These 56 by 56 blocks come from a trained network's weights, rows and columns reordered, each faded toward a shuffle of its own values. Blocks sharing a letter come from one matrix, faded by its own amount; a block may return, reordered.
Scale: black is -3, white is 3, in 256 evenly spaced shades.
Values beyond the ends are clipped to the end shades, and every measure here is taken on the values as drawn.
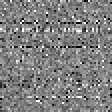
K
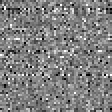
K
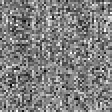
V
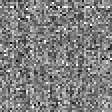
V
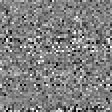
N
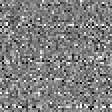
N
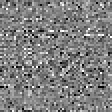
N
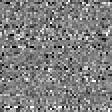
N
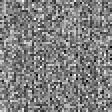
V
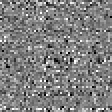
N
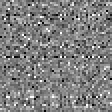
K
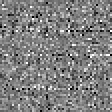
K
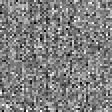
V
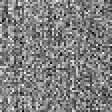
V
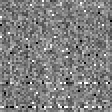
V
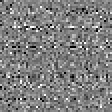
N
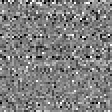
N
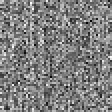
V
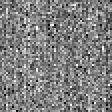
V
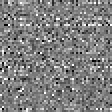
N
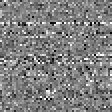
N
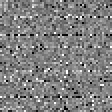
K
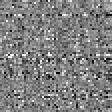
N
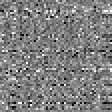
N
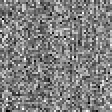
V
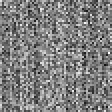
V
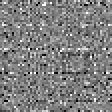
N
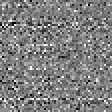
N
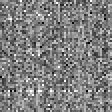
V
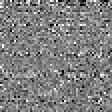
N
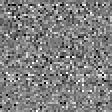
K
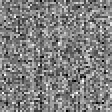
V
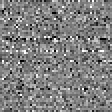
N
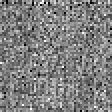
V
